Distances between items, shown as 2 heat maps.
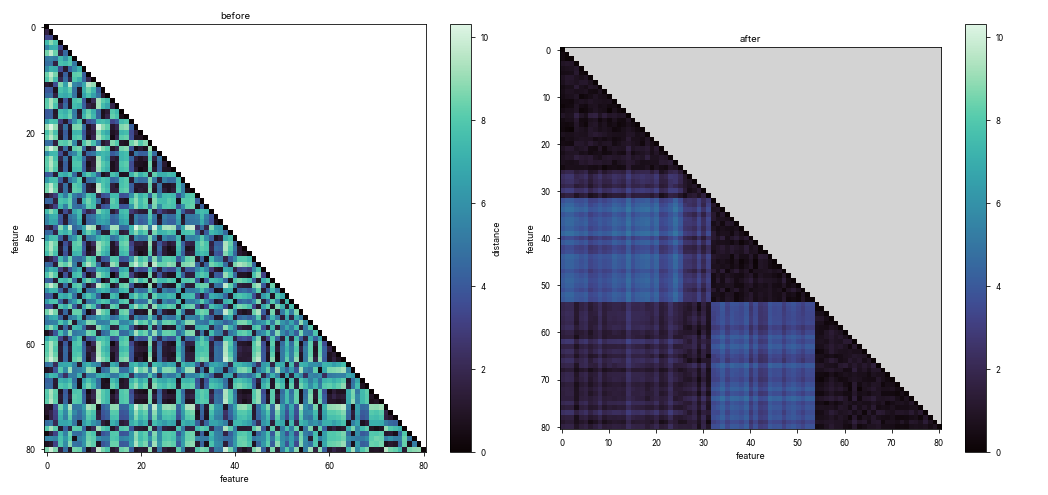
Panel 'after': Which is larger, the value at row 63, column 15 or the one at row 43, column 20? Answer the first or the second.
the second
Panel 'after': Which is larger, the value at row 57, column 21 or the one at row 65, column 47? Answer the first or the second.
the second
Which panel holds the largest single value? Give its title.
before
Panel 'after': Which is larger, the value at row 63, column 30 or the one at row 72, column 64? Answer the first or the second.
the first
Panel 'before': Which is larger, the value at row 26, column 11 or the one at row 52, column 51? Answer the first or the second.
the first
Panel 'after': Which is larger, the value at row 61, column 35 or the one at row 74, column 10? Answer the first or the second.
the first
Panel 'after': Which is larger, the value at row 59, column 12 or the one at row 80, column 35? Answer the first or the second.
the second
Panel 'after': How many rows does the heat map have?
81
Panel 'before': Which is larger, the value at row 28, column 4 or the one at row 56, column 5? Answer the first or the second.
the second
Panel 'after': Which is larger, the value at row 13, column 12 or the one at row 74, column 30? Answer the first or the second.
the second
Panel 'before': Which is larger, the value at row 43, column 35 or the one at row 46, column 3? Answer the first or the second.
the second
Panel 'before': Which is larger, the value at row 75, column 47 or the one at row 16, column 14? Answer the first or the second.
the second
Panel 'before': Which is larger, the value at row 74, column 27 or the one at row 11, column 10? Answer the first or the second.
the second
